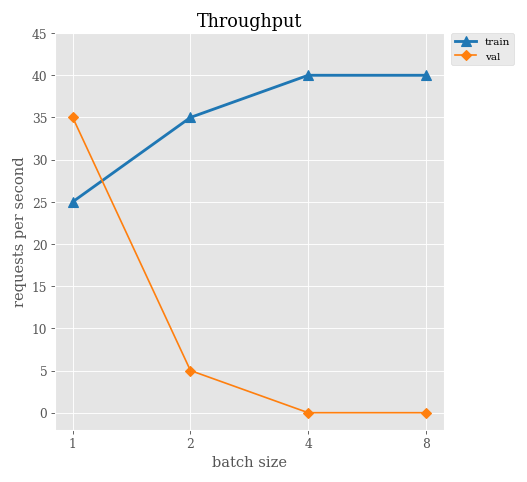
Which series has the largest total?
train
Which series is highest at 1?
val
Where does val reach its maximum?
1
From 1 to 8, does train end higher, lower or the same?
higher
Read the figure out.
Title: Throughput
x-axis: batch size, ticks 1 2 4 8
y-axis: requests per second, ticks 0 5 10 15 20 25 30 35 40 45
Legend: train, val
Values:
train: 25 35 40 40
val: 35 5 0 0
